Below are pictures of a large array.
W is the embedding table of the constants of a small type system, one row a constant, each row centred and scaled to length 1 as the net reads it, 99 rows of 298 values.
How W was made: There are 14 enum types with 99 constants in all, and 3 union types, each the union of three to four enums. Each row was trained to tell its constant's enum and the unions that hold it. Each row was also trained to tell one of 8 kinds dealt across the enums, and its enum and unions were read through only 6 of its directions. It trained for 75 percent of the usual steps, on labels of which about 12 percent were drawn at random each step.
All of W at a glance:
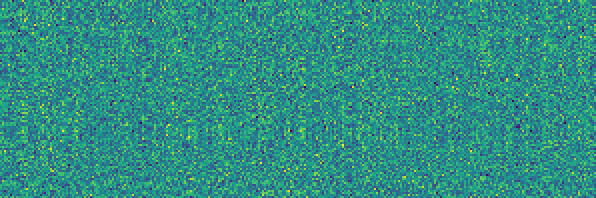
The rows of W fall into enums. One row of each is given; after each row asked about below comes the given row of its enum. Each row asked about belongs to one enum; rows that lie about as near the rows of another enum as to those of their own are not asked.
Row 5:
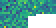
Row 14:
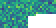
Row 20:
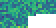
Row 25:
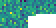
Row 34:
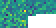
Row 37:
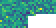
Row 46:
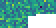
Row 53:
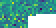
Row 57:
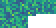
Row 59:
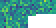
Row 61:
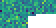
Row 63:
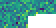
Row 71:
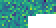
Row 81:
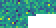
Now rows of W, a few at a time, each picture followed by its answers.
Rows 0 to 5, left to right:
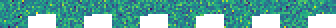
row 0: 71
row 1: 61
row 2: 57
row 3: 63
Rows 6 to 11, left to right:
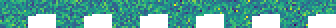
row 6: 34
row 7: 25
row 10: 34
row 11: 71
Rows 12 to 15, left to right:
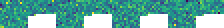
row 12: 61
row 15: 20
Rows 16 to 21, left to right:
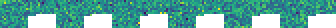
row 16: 37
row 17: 57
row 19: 63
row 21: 46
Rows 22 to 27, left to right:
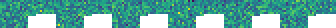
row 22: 63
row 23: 71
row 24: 53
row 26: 81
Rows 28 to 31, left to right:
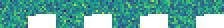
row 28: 61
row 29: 5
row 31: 34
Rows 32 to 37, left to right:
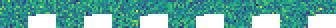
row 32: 57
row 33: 57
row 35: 34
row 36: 81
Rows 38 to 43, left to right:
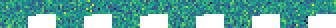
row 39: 63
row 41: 57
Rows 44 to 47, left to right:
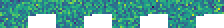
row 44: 20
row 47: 71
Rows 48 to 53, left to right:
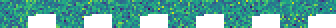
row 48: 20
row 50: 59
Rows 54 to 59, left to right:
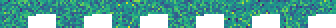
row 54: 5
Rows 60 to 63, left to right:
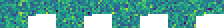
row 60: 81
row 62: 20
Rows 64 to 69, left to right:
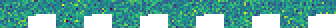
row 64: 5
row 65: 5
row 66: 81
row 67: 71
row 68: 81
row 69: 61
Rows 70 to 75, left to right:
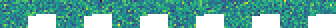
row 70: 63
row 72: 14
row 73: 20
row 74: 46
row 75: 14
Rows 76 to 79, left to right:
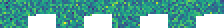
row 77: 59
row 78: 53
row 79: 5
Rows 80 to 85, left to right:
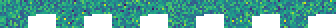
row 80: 25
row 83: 37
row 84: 46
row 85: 53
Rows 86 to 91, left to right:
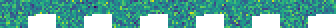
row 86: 59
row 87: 59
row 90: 20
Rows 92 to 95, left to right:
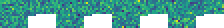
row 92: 37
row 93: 25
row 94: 63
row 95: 34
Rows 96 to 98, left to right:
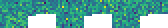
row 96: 34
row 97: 61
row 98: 14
